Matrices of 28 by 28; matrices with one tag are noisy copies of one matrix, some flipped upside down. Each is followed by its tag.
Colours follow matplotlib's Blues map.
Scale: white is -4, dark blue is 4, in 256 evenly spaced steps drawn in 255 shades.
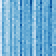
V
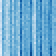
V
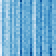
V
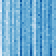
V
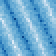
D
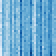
V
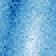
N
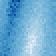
N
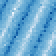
D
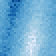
N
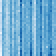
V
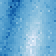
N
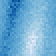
N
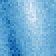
N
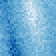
N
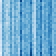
V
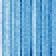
V
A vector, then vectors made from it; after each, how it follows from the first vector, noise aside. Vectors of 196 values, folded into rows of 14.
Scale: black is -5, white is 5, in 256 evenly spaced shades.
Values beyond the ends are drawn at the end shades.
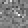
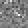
copied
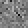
sign-scrambled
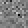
sign-scrambled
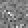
reversed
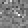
copied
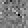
sign-scrambled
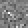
reversed
